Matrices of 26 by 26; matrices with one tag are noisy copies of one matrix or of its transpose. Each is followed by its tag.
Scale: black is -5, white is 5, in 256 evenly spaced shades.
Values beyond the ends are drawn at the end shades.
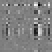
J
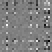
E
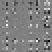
E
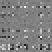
E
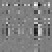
J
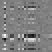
J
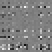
E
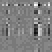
J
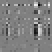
J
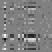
J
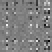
E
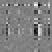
J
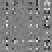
E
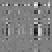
J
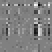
J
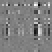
J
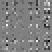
E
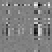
J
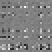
E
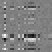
J
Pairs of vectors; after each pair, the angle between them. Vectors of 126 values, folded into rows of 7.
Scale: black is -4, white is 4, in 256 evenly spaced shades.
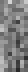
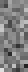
partly aligned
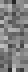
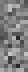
orthogonal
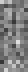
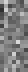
partly aligned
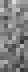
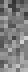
nearly opposite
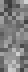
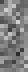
partly opposed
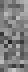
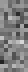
partly opposed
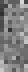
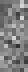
partly aligned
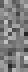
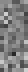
partly aligned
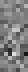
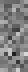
nearly opposite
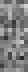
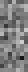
nearly parallel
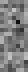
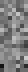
orthogonal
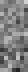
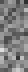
nearly opposite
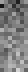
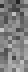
nearly parallel
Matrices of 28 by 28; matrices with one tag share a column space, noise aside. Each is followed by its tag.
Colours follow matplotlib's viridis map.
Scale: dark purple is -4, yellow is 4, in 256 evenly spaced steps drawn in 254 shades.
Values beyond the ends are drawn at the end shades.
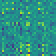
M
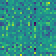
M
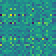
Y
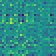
Y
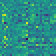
Y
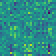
M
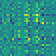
Y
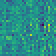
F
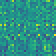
F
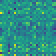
M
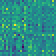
F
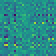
Y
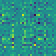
Y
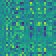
M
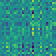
M
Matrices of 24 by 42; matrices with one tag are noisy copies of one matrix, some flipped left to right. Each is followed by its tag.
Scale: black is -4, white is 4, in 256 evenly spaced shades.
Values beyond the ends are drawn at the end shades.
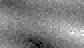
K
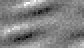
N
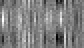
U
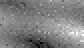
K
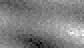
K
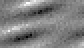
N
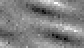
N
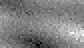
K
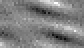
N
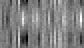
U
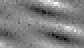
N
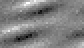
N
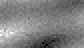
K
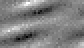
N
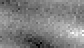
K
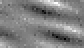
N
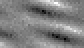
N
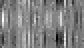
U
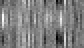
U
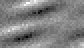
N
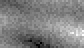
K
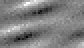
N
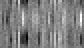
U
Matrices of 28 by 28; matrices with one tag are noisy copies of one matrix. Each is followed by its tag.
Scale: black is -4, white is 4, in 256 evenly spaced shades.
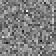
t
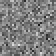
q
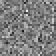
t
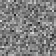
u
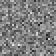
q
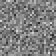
u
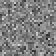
q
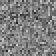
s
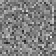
t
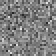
s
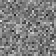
u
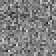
s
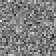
u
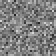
u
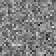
q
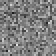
s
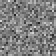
u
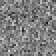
s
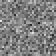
u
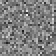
t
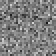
s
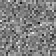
u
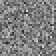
t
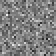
q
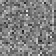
t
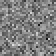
q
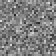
u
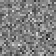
q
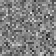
q
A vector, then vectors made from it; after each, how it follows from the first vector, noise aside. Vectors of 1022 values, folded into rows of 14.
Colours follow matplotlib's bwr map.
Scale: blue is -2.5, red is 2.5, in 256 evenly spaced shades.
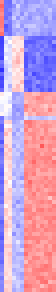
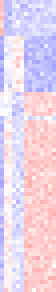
shrunk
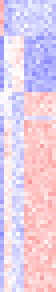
shrunk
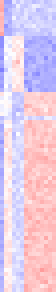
shrunk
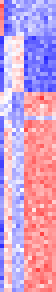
copied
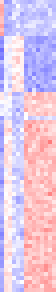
shrunk
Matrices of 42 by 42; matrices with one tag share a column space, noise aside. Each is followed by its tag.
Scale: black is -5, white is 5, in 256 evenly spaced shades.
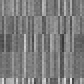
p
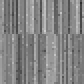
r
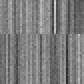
r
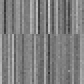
r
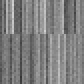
r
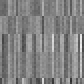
p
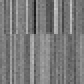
r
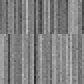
r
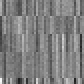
p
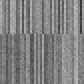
r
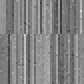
r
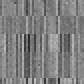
p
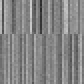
r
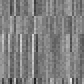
p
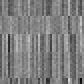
p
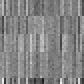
p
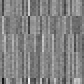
p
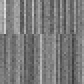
r
